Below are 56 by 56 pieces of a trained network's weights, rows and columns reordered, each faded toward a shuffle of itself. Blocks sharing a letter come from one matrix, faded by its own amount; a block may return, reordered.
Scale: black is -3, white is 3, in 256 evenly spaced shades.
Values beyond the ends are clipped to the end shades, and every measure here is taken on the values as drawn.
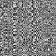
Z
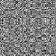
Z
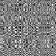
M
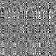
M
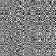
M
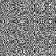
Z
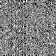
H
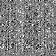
H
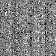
H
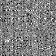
H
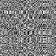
Z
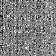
H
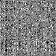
H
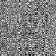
Z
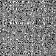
H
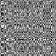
M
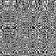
M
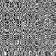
Z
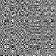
M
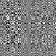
M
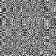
Z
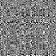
M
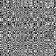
M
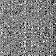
H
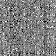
H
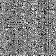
H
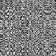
Z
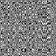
M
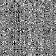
H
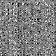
H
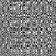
M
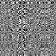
M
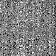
H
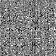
H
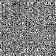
H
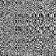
Z
